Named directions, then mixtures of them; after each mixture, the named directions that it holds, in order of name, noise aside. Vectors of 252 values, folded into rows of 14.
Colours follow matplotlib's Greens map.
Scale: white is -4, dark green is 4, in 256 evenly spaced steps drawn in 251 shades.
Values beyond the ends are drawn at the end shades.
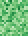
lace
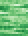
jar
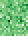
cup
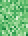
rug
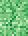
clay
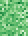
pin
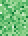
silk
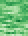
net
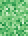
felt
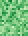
lace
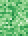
clay, net, pin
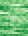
jar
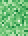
felt, lace, pin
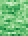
net, silk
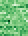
cup, jar, silk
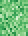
rug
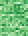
jar, net, pin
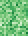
clay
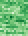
cup, net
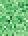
cup, silk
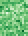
felt, jar, net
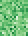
clay, rug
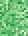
pin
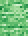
jar, net, pin
